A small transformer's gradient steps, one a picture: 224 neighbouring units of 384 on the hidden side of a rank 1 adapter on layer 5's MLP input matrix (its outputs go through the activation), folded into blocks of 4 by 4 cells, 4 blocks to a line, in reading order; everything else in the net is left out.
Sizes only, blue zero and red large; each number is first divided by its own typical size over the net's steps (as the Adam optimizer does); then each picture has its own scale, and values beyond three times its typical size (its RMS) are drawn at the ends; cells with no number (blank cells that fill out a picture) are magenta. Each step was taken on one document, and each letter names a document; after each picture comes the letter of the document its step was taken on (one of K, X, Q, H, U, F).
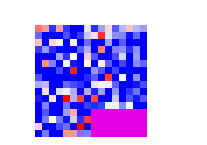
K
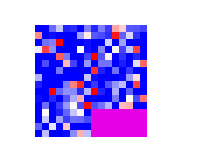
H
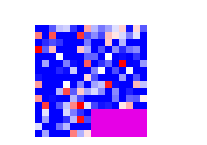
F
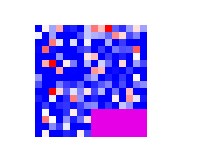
K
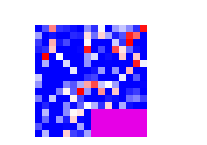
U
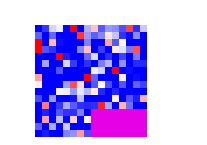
H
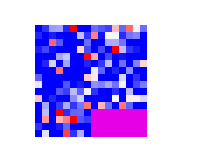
H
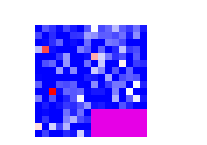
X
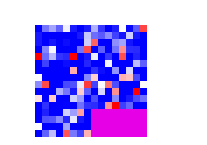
U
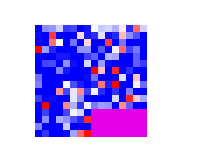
X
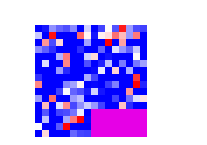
X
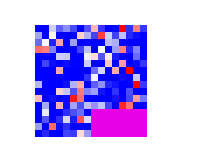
X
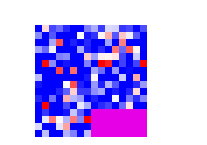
K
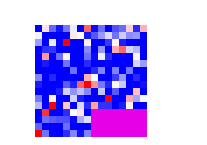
U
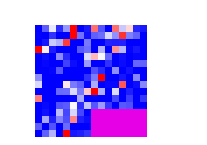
H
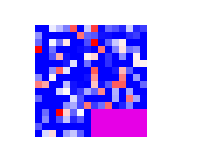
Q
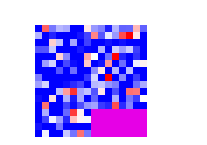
K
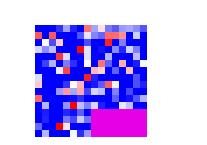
F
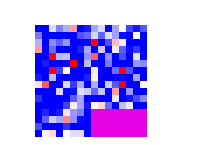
Q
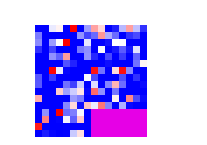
Q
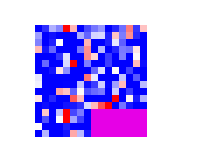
Q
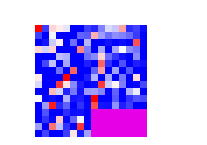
K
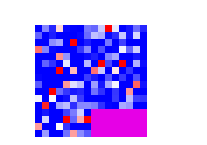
X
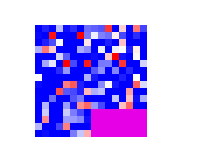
F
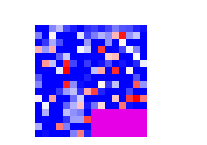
F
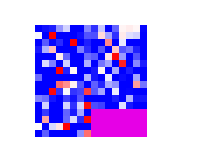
X
